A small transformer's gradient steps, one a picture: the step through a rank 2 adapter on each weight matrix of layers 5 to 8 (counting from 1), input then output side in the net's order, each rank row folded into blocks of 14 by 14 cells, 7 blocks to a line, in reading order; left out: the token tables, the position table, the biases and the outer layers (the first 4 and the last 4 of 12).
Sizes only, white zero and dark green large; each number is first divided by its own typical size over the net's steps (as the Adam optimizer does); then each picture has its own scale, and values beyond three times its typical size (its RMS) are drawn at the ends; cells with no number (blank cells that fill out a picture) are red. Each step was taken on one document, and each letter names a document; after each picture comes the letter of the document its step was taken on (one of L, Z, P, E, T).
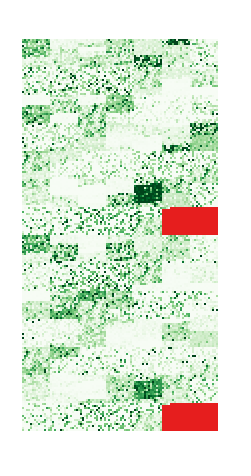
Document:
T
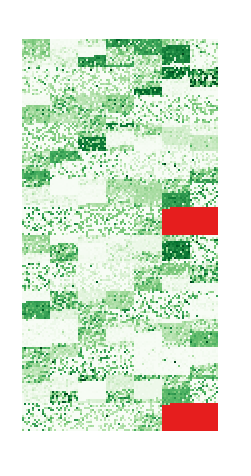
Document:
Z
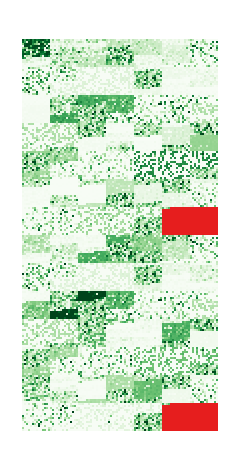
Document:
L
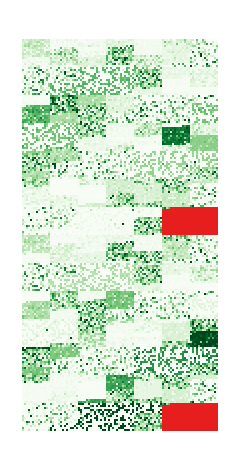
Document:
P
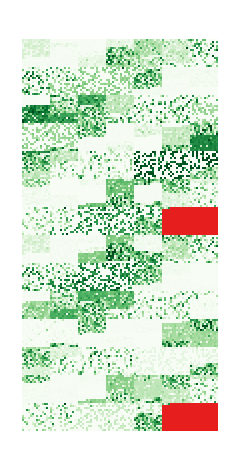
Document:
L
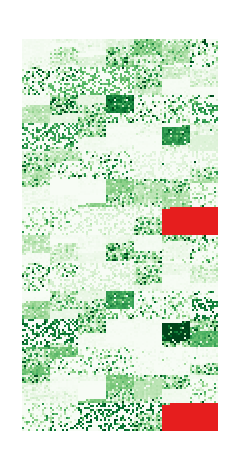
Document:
P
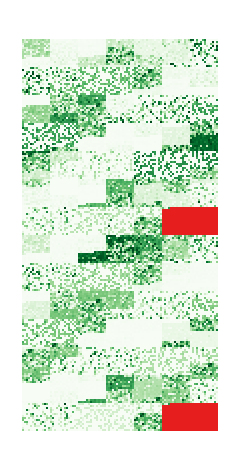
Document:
L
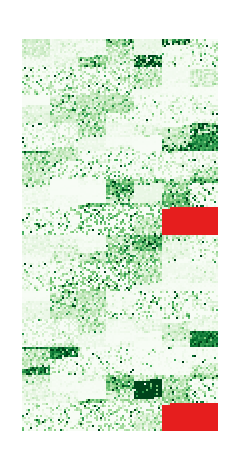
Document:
T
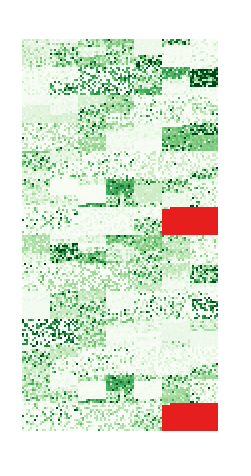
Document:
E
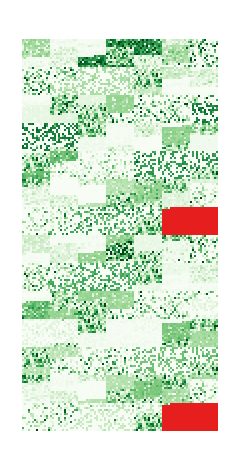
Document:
P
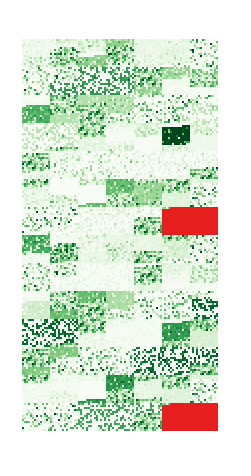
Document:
P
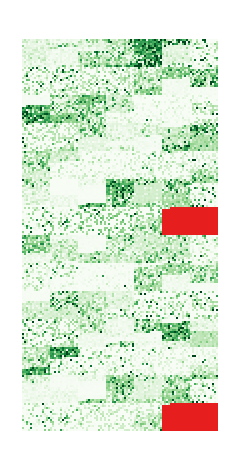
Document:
T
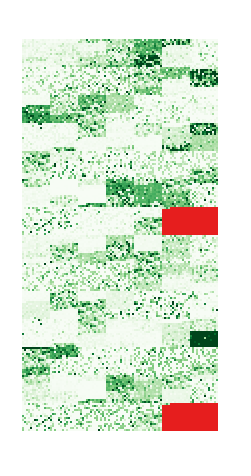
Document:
T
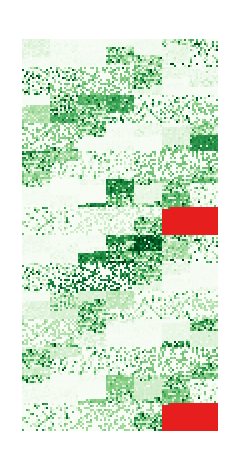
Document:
L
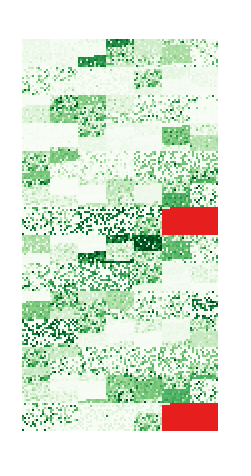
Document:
Z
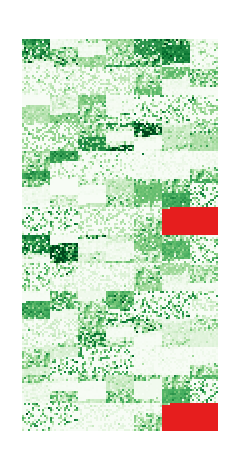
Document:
Z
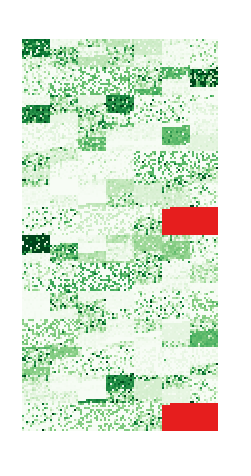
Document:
E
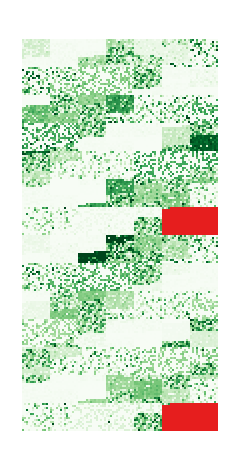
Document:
L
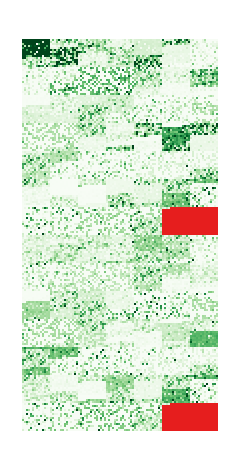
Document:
E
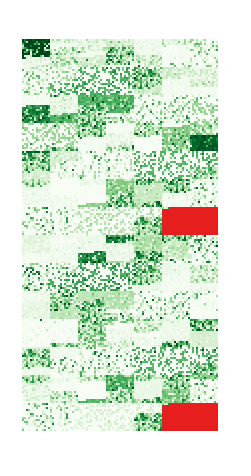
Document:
L
